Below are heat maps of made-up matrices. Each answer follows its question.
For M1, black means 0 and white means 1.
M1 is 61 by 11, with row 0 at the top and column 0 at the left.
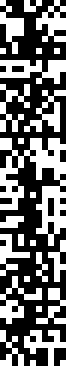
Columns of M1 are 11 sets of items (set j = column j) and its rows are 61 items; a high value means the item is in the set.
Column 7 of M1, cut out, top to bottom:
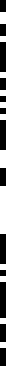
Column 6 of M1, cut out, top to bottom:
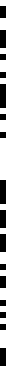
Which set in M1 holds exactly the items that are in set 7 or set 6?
9
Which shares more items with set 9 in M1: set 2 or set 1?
set 1
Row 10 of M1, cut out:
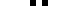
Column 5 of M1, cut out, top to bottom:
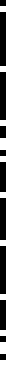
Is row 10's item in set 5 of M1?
no
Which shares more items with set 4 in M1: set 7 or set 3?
set 7
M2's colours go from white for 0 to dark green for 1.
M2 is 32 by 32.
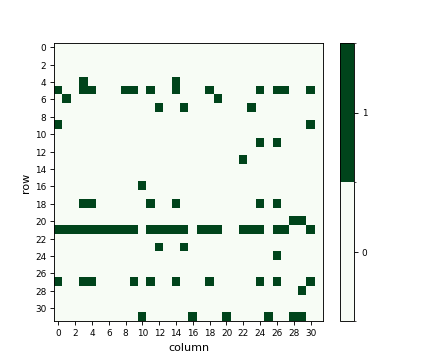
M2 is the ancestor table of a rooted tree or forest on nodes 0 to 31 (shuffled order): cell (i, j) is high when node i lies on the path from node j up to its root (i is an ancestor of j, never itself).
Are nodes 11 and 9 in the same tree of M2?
yes
